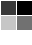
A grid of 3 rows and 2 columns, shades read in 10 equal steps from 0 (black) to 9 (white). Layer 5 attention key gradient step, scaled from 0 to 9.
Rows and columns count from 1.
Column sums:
18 13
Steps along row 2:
down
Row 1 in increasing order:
0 2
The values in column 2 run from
0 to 9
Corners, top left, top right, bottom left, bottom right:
2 0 9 9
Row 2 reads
7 4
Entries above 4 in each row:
0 1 2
